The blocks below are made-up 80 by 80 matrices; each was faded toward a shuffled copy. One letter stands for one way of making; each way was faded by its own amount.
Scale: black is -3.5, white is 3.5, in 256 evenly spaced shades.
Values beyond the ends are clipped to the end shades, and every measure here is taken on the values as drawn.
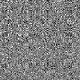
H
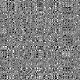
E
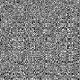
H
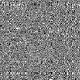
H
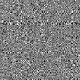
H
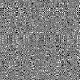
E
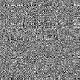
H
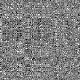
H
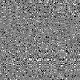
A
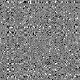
A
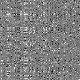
A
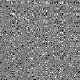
A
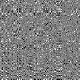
E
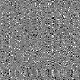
A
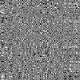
E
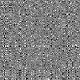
E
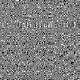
A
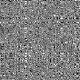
H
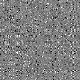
A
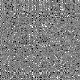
A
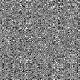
H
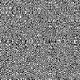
H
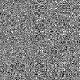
H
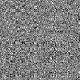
H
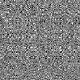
H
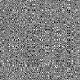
E
